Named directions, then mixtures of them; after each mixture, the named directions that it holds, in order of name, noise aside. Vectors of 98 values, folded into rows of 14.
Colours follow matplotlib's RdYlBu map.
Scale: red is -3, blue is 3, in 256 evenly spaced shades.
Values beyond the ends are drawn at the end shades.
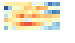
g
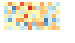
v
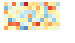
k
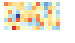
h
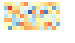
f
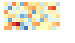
f, k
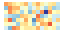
f, h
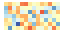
f, v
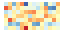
k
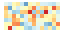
f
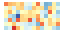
h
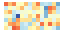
h, k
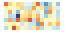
h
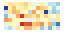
f, g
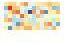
f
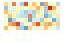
k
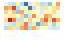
k, v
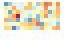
h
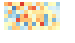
h, v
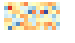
f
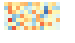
f, h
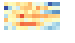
g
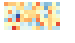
h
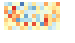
h, v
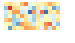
f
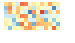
f, v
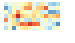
g, h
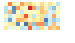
v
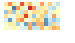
v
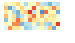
f, h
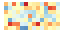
k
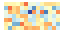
f
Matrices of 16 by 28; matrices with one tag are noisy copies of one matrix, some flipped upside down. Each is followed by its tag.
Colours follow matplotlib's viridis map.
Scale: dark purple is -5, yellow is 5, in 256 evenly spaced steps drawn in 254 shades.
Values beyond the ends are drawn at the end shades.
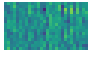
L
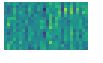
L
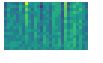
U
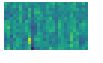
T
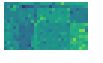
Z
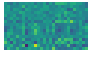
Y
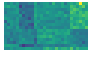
Z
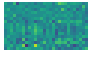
Y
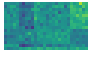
Z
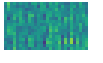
L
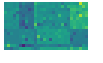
Z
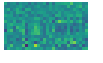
Y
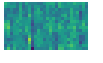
T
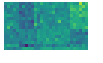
Z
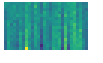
U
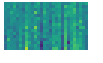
U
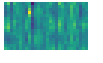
T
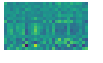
Y
